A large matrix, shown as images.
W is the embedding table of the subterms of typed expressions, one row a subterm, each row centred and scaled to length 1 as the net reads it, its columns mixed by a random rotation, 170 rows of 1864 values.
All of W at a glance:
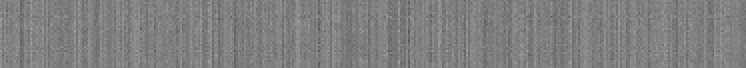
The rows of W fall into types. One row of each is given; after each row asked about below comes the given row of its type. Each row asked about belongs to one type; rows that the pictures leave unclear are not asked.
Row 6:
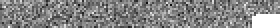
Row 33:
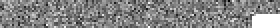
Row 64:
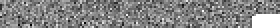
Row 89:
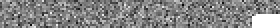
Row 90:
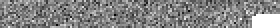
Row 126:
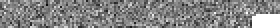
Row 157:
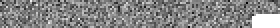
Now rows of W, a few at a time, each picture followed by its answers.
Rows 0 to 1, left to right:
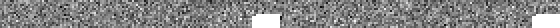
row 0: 90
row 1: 90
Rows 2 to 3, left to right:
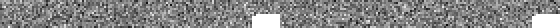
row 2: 6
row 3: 89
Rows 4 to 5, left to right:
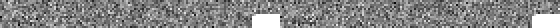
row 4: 33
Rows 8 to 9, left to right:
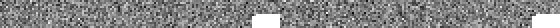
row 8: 157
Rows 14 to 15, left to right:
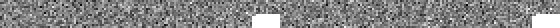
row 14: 89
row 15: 126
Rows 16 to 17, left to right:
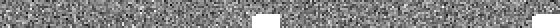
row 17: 157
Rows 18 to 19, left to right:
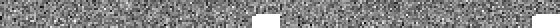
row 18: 90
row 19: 64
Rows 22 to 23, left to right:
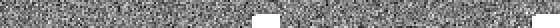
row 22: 157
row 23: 126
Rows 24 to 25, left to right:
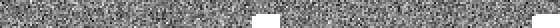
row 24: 157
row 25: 157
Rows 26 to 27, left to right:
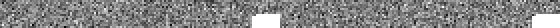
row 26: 90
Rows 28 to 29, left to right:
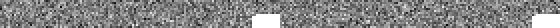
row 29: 89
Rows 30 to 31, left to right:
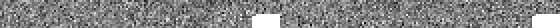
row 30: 90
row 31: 64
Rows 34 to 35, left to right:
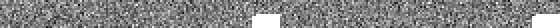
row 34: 6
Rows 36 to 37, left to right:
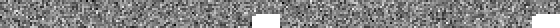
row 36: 126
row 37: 157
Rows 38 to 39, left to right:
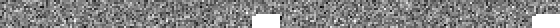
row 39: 90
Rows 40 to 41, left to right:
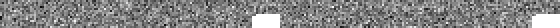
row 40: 90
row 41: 89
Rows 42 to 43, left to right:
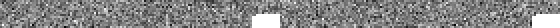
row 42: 90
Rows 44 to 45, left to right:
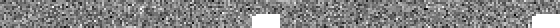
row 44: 89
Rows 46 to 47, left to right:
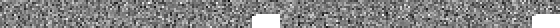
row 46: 157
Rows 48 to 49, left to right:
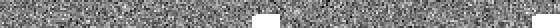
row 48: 89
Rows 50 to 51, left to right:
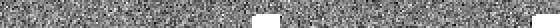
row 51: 126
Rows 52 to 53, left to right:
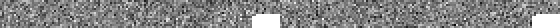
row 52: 90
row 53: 126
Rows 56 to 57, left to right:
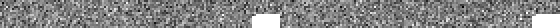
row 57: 64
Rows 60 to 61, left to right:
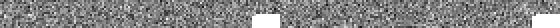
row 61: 126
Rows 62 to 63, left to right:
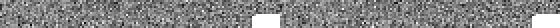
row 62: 64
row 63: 64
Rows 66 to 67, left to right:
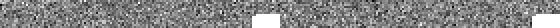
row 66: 64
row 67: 126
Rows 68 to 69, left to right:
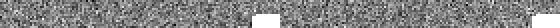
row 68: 126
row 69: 6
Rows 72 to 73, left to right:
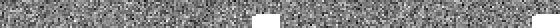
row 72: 90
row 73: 89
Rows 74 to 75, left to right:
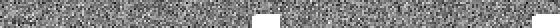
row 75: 157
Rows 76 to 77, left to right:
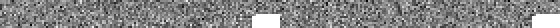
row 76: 64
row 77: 157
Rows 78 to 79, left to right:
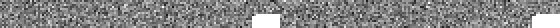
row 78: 157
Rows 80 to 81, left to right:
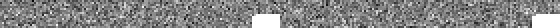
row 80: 89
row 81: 126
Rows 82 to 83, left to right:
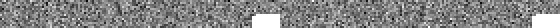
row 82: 157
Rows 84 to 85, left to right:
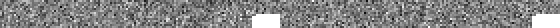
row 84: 90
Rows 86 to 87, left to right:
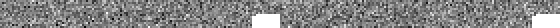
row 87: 6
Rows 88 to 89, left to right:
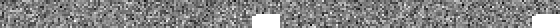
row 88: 90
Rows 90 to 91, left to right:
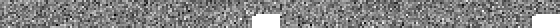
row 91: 64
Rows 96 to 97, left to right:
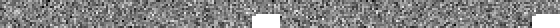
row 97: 126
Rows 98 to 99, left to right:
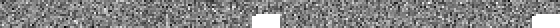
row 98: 90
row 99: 157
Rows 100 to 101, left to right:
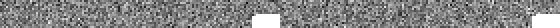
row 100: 157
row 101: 6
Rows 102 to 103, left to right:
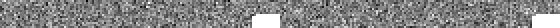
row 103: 126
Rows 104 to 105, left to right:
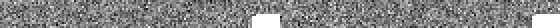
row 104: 90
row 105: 33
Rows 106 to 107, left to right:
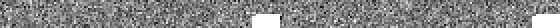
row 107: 90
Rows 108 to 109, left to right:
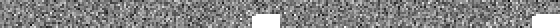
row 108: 89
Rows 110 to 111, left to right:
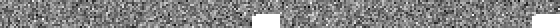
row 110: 126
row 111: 33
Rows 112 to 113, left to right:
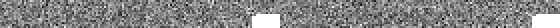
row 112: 6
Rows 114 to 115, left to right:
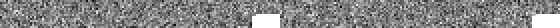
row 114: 126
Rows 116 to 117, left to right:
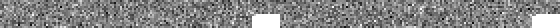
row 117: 89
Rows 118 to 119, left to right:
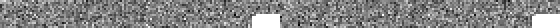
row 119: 33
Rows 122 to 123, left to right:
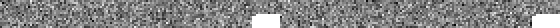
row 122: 157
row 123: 126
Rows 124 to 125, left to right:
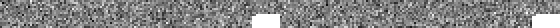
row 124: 157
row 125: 126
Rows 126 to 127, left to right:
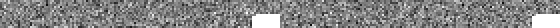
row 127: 89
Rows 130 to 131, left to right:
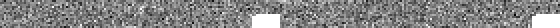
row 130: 89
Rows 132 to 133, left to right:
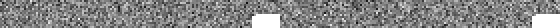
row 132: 157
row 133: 89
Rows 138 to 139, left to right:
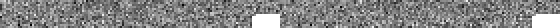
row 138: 64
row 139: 64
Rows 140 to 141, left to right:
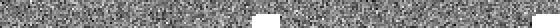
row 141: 126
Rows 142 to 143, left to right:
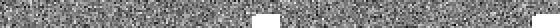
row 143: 126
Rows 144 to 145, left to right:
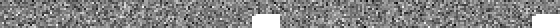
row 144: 89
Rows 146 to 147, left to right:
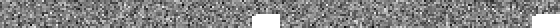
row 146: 89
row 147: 90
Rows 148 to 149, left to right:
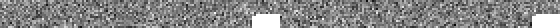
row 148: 126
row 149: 126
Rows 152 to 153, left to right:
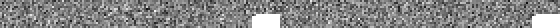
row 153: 157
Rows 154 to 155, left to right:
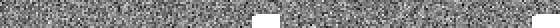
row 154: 157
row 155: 89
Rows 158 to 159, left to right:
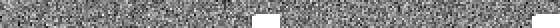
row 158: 33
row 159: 157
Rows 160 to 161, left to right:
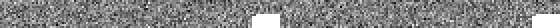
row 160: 90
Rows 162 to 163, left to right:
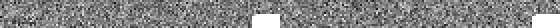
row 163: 89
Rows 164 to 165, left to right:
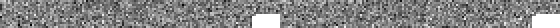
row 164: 64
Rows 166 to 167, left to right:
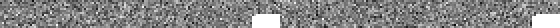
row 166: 89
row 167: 126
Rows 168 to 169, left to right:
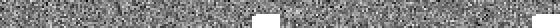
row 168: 157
